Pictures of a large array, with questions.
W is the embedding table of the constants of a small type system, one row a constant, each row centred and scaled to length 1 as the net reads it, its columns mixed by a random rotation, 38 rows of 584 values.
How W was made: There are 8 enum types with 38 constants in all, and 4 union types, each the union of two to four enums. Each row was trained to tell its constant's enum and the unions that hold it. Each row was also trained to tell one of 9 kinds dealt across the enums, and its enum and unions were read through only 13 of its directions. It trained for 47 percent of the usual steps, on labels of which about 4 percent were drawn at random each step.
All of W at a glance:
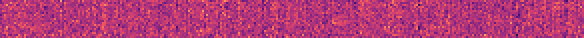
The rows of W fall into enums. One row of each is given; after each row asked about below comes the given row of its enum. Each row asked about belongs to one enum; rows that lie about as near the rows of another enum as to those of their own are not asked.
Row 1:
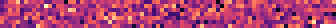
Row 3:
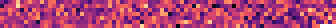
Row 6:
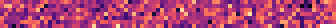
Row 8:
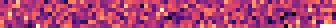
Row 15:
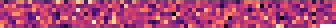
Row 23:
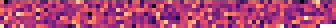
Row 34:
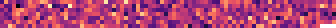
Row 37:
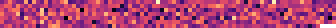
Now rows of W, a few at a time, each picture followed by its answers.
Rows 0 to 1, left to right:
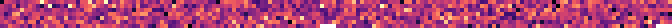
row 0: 34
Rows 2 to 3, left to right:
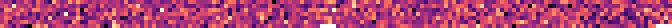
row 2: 8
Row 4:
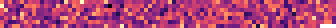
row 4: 23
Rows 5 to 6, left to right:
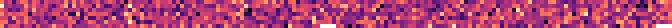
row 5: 37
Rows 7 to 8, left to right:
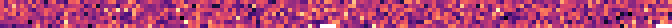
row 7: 8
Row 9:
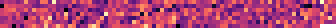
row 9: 3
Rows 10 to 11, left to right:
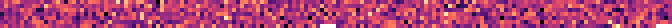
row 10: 15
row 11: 1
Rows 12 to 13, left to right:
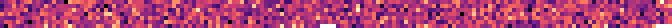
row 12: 1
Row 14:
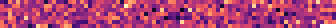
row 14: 8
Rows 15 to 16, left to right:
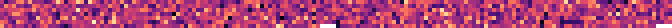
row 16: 1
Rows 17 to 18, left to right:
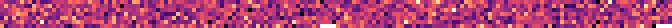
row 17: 15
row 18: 23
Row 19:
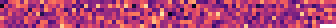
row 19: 3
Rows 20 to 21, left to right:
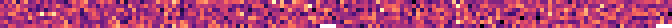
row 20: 37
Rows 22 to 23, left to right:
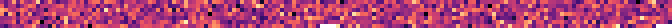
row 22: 23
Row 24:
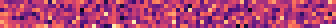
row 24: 37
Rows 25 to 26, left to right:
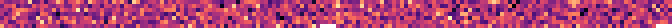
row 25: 15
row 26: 37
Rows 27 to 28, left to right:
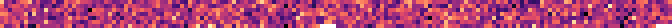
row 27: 8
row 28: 1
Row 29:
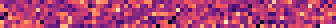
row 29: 23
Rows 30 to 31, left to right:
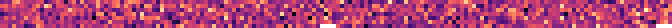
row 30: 15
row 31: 8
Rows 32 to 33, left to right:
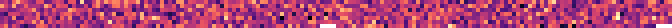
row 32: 15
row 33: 23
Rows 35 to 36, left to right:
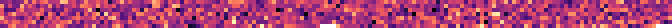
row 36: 3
